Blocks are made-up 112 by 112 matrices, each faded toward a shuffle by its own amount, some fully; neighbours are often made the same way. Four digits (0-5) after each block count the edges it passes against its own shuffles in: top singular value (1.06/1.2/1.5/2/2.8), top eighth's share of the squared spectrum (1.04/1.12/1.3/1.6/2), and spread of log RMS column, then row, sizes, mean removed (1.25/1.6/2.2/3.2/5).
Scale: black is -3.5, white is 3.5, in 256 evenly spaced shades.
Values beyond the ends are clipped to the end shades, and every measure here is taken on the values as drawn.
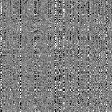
5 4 4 2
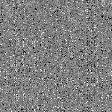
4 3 2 1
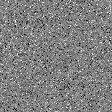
2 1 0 0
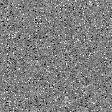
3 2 1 0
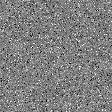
2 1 1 0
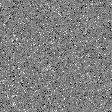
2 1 0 0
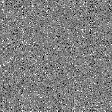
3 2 2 1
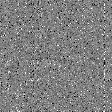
3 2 2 0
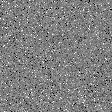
0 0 0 0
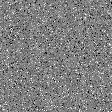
0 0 0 0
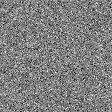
0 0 0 0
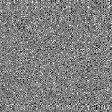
4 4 2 2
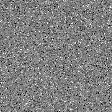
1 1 0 0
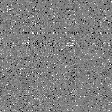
4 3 2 2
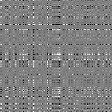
5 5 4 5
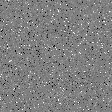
1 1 0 0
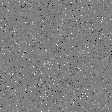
0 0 0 0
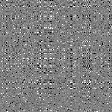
5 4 3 3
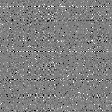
5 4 2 3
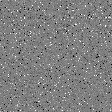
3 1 0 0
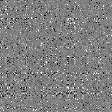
4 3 2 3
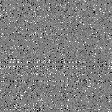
4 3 2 2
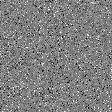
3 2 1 0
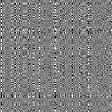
5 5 4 3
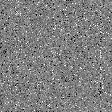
3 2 1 0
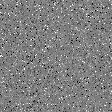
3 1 0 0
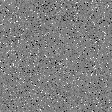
2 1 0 0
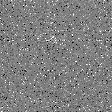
3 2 1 1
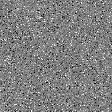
3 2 1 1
